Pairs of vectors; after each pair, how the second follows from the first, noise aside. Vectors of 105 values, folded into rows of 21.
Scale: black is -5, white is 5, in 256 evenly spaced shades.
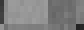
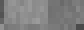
shrunk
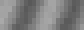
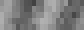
copied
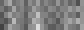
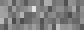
shuffled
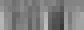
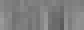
shrunk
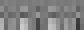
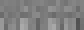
shrunk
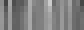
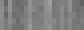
shrunk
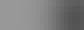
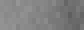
shrunk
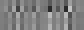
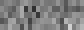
shuffled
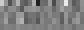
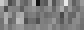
copied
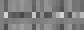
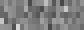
shuffled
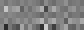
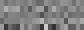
copied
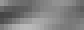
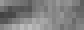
copied
